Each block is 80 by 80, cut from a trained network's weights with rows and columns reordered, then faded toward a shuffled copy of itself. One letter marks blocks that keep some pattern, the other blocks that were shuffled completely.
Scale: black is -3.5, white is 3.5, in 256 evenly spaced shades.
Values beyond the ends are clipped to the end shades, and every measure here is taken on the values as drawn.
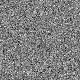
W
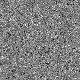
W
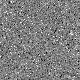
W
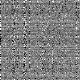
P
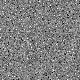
W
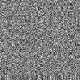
P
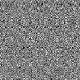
P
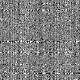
P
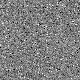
W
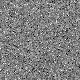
W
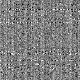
P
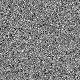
W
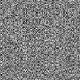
P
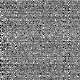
P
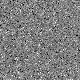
W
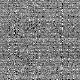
P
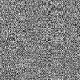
P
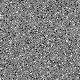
W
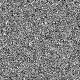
W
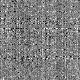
P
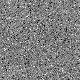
W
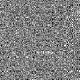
P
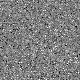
W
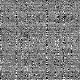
P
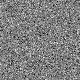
W
